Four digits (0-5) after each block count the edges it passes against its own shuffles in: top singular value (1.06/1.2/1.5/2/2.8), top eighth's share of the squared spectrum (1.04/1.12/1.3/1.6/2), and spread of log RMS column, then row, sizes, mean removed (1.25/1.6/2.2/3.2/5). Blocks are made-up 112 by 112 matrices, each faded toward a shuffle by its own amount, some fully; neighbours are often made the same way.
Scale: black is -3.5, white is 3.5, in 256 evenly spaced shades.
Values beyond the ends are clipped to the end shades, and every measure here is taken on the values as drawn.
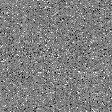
3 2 1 1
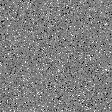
3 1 0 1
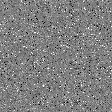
3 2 0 1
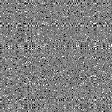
5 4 2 3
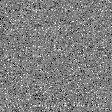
3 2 0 1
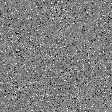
2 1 0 0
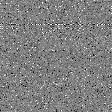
3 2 0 1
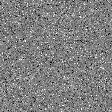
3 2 0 0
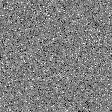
2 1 0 0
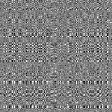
5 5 4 4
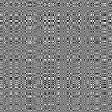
5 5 5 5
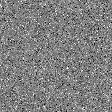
2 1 0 0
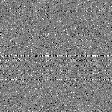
4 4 1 3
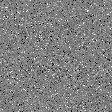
1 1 0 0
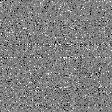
3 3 1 2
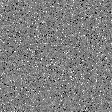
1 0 0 0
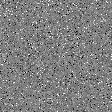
2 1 0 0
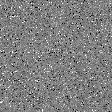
2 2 0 1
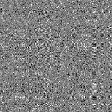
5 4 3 2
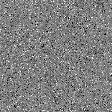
3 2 1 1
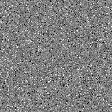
3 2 1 1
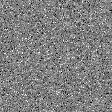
3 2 0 0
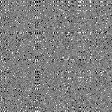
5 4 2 3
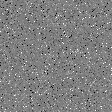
0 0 0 0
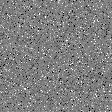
0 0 0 0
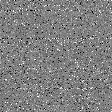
1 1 0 2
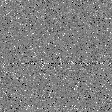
2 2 0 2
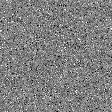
1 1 0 0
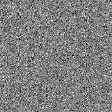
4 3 2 1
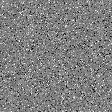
3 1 0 0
